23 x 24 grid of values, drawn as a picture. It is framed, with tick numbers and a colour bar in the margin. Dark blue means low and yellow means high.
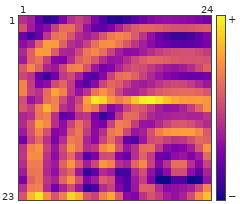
Odd rows or columns: none. Rings: centred on the bottom right. Slope: none. Mirror symmetry: none.
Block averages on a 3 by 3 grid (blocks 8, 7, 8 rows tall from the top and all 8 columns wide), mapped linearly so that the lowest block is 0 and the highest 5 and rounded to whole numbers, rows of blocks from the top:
2 2 0 | 4 4 5 | 5 1 1
